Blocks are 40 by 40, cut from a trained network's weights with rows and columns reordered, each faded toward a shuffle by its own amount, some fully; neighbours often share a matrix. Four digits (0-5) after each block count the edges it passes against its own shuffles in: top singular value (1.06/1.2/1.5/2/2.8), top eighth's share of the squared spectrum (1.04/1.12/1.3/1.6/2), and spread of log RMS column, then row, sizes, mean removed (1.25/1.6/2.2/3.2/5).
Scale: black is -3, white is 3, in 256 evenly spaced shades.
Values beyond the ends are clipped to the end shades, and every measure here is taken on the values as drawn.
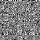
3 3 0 2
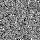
0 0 0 0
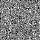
2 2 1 1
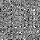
3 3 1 2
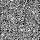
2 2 0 0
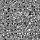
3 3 1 2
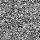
2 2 0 1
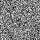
1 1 0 0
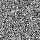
0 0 0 0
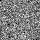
0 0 0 0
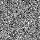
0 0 0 0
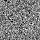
0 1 0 0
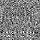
3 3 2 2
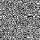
3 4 0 2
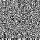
3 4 0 2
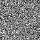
2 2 0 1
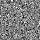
2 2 0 0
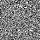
2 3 0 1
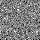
2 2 0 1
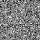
1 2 0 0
